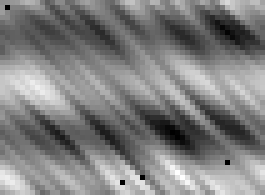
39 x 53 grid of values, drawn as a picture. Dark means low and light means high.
Ninth with the highest average: middle left. Stripes: horizontal, repeating 2 times. Lone odd cells: 4, each lower than its neighbours.
